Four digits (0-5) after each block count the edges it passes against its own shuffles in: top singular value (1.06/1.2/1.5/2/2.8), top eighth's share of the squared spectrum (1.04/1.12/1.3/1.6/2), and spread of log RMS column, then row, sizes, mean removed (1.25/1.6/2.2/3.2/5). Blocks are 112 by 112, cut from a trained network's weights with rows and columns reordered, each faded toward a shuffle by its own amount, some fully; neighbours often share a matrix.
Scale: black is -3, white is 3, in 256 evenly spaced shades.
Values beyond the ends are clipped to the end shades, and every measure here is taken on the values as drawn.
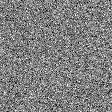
0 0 0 0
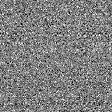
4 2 0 2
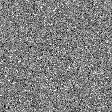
0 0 0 0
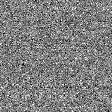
3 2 0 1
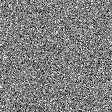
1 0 0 0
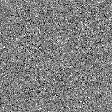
3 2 1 1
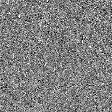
2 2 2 1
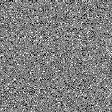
3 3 1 2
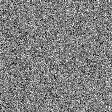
1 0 0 0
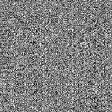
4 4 2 2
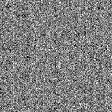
3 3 1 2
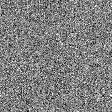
2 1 0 0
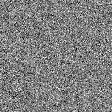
1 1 0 0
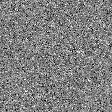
1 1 0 0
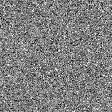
3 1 0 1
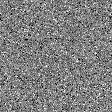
0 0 0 0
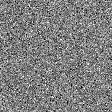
0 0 0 0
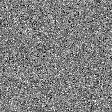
2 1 0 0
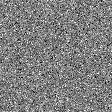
1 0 0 0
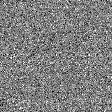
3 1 0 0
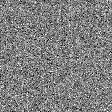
1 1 0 0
